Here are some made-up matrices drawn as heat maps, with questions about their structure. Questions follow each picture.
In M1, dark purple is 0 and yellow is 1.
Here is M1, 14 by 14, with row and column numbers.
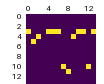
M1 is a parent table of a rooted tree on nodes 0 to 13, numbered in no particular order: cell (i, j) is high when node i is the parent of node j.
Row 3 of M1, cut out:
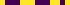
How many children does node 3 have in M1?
7
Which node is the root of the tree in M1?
3
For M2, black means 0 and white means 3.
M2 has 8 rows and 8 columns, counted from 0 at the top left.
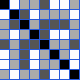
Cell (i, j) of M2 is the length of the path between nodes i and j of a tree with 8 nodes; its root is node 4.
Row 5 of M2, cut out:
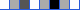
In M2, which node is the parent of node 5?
2
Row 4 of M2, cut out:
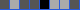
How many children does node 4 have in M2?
4
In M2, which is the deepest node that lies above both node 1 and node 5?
2
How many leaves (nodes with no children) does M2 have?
6
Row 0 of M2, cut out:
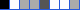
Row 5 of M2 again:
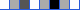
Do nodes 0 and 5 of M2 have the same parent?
no
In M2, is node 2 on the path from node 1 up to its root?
yes
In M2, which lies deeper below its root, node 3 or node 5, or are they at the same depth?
node 5
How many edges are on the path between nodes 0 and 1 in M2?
3
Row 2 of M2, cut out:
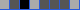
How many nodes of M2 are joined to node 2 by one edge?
4
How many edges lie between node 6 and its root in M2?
2
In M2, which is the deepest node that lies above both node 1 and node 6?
2
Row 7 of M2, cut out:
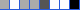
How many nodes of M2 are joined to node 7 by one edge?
1
